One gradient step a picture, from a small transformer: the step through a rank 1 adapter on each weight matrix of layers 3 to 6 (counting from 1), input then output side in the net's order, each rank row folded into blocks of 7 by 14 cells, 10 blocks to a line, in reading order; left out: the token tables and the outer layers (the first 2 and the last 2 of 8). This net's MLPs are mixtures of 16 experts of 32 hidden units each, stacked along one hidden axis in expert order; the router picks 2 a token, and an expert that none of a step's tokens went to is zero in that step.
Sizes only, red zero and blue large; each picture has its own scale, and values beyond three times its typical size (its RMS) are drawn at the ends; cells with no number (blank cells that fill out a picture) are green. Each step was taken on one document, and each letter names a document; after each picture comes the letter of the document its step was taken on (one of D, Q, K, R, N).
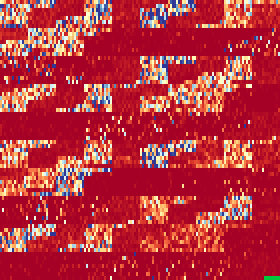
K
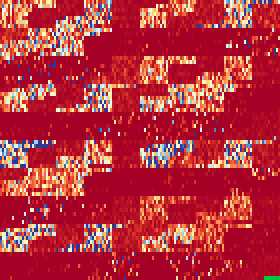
K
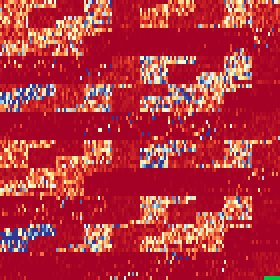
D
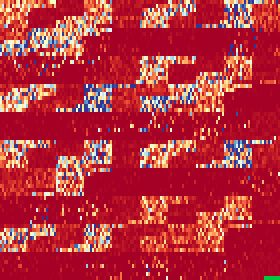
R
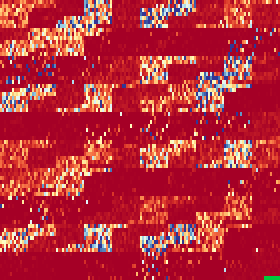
R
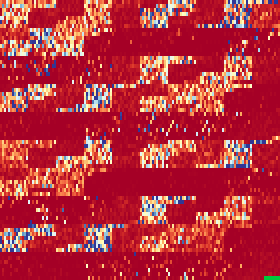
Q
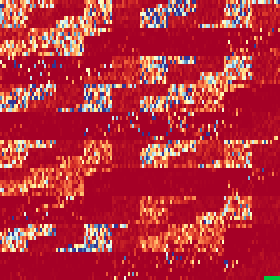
D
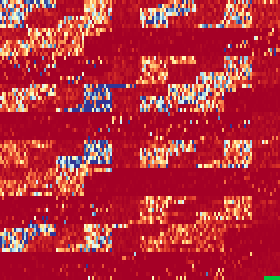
K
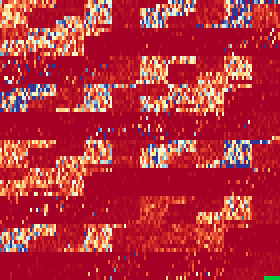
Q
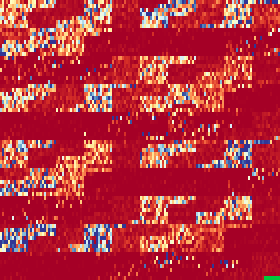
D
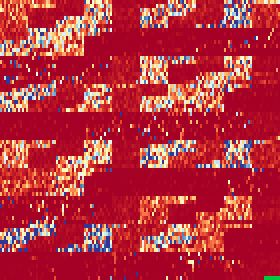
Q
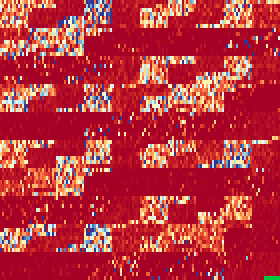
K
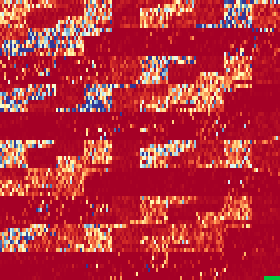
R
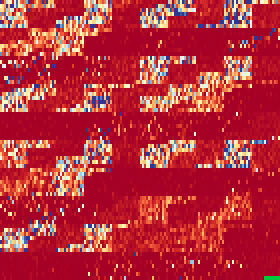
Q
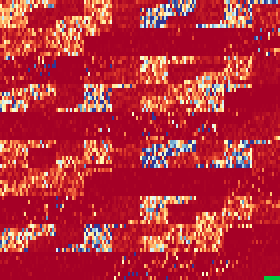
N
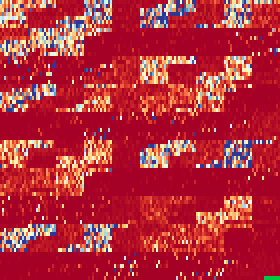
N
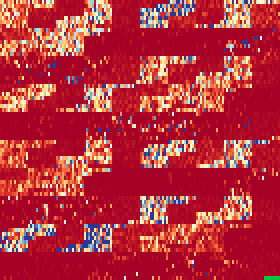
K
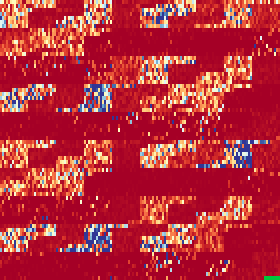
D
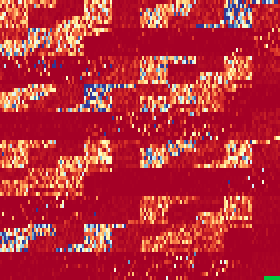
N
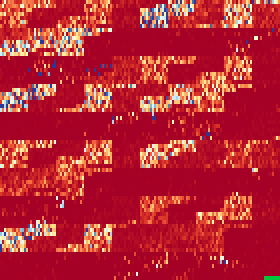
N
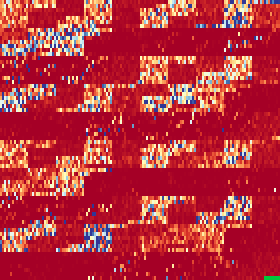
Q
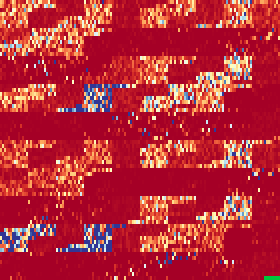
D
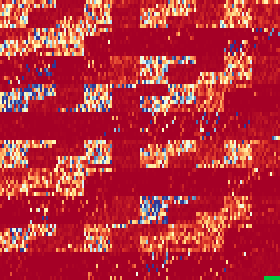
R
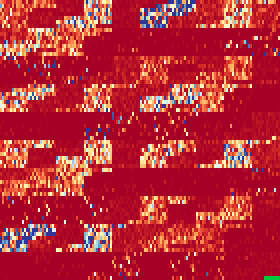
K
